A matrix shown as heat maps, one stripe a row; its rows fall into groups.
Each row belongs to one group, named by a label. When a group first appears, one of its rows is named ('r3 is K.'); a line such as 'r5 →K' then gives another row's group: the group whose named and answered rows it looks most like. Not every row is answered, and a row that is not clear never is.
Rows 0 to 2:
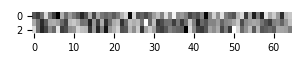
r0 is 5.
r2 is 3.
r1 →3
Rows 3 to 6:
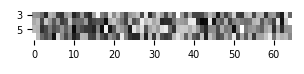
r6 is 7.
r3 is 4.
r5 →5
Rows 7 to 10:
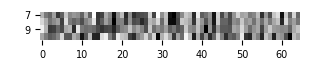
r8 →7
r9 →7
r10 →4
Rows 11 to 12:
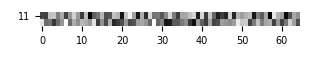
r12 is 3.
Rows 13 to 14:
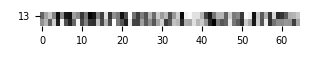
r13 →5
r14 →5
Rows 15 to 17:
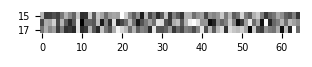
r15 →4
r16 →5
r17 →4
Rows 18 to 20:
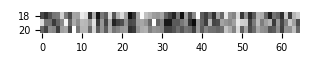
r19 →3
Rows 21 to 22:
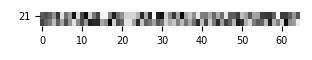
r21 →4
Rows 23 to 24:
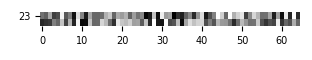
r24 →4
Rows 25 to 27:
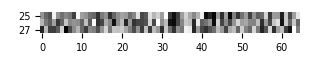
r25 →7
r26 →7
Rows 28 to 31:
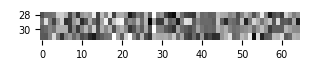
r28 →3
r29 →4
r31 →5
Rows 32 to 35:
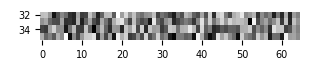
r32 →4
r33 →4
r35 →3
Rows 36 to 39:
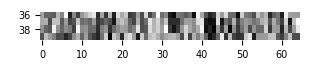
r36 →3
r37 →7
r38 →7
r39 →5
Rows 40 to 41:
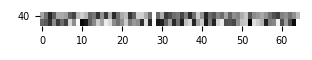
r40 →3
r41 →4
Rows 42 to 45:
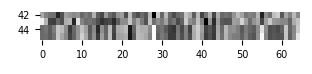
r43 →7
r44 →3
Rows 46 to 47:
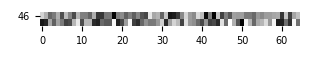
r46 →7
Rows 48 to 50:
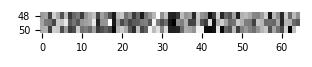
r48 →7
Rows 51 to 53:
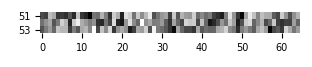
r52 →5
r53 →3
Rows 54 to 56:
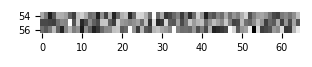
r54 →3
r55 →4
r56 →5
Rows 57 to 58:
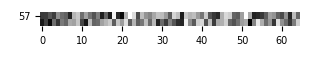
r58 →4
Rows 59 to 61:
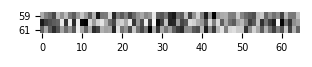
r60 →4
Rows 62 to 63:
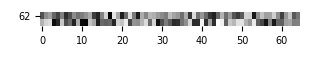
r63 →4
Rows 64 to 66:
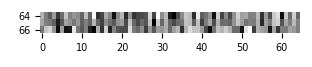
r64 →7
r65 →7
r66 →5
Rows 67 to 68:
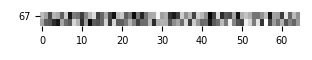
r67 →7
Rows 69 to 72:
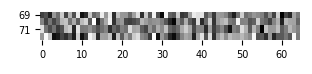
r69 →4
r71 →7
